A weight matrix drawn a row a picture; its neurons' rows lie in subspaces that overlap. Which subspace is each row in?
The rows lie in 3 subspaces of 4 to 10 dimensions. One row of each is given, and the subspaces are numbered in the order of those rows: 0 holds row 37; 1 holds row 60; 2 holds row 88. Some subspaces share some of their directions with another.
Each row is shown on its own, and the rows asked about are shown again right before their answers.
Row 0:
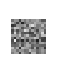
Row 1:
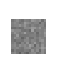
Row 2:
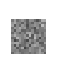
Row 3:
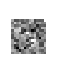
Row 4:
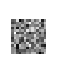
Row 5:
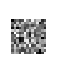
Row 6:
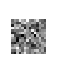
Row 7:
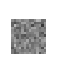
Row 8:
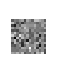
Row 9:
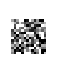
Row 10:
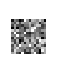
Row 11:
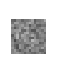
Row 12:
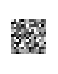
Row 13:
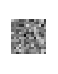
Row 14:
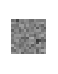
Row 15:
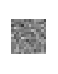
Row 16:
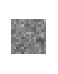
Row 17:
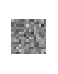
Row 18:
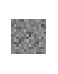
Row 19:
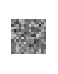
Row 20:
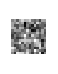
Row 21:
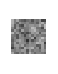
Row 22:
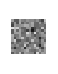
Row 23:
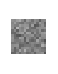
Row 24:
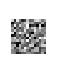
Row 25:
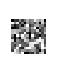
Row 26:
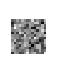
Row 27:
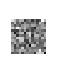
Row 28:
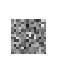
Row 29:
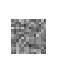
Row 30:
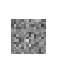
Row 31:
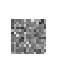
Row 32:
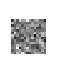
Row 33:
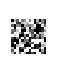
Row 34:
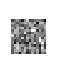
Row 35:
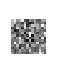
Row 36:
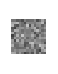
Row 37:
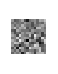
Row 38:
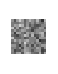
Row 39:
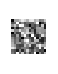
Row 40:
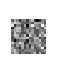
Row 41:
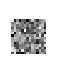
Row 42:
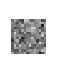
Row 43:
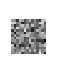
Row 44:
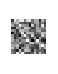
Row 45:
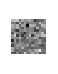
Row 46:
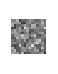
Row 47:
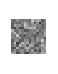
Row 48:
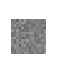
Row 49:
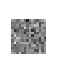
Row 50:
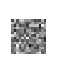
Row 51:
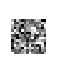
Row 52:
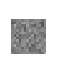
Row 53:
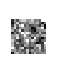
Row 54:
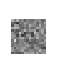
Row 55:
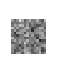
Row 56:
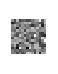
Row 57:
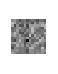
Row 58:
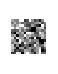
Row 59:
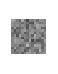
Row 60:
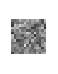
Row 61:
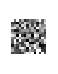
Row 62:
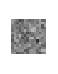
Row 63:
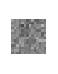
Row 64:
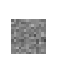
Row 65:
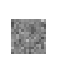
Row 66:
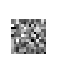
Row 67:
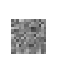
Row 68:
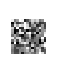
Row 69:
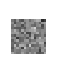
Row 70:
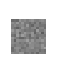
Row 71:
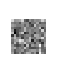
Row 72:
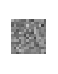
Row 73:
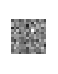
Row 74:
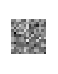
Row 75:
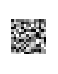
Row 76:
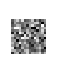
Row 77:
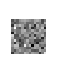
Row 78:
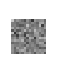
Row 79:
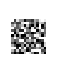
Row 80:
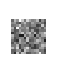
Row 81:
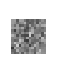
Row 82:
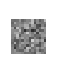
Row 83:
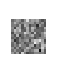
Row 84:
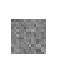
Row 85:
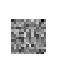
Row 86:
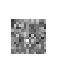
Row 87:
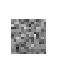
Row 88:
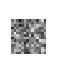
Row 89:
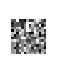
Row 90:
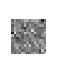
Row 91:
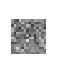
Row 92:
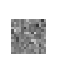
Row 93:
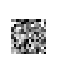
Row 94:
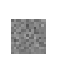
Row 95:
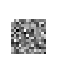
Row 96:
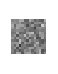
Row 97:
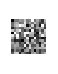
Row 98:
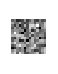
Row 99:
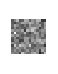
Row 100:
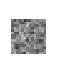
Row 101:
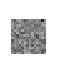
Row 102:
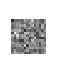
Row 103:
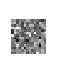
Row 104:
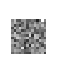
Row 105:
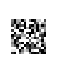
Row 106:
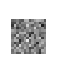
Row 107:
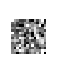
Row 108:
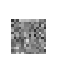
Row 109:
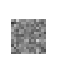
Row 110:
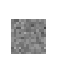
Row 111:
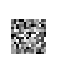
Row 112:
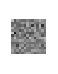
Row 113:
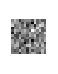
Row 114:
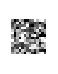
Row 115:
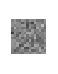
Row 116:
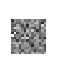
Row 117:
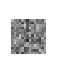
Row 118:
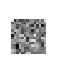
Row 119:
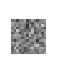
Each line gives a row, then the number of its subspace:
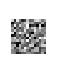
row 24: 1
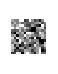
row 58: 2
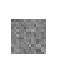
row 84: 0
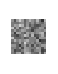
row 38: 2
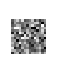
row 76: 0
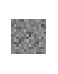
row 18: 0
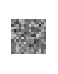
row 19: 1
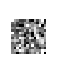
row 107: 2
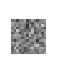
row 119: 0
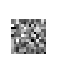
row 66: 1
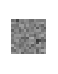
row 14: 0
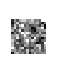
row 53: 2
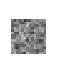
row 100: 0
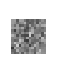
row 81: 0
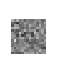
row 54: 0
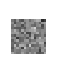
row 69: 2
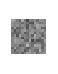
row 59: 1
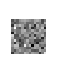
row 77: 1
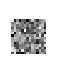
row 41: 0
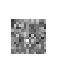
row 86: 2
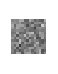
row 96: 2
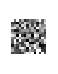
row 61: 0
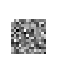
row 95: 0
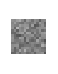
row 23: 1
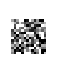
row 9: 2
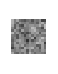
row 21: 2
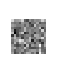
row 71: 1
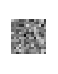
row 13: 2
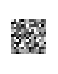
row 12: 0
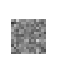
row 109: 0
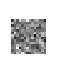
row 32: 0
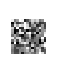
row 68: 1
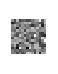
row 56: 0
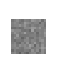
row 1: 1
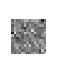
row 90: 1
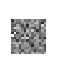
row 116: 0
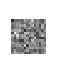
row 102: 1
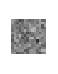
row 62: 0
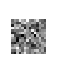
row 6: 1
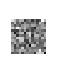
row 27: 2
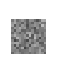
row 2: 2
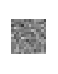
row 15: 0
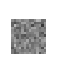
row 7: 0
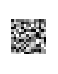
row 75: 1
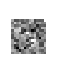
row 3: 1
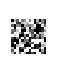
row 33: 1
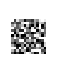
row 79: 1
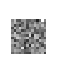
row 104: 2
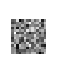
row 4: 0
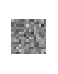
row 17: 2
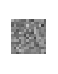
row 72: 2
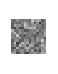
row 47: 1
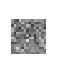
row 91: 0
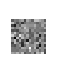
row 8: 0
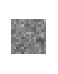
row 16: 0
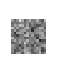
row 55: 2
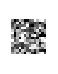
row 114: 0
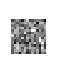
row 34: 1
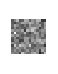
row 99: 0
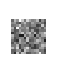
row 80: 1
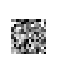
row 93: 0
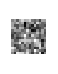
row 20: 1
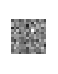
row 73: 1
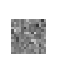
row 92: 1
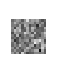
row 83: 1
